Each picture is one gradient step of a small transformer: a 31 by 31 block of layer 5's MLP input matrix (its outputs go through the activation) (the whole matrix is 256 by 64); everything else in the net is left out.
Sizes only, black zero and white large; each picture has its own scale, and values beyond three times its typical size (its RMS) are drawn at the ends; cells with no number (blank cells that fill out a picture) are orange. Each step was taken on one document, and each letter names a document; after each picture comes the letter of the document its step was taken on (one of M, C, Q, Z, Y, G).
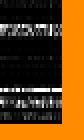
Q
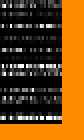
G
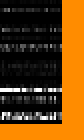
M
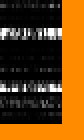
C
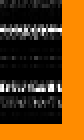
C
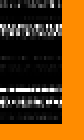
Q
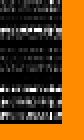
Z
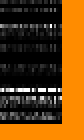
M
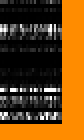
M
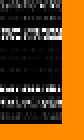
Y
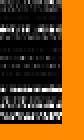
Z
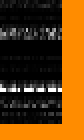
C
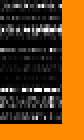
Z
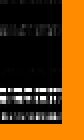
M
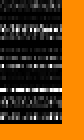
Z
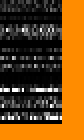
Z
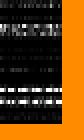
Q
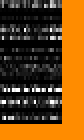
Y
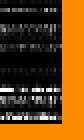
M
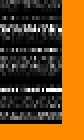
Z
